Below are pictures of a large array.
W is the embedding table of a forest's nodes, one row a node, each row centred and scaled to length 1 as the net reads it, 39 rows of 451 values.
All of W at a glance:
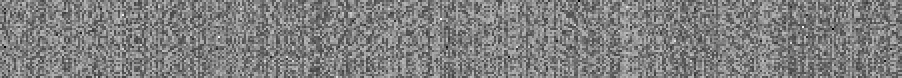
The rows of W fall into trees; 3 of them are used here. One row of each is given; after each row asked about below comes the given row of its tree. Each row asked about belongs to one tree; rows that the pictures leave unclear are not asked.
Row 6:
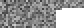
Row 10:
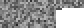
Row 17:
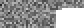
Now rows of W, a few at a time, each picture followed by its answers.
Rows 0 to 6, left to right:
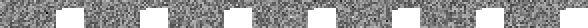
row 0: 6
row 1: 10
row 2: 10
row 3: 17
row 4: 10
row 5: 17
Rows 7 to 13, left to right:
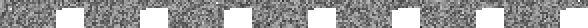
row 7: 6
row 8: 6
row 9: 10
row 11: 10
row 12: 17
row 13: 6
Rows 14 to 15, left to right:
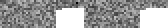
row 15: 17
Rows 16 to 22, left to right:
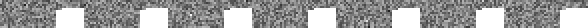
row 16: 17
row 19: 10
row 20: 10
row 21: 10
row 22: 17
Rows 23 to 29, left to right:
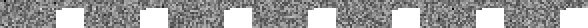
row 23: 6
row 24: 6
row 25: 10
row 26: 17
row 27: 17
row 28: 6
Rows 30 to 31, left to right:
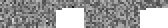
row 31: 10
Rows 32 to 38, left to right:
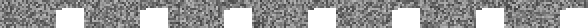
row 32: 17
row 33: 10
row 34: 10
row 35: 10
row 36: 17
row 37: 10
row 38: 17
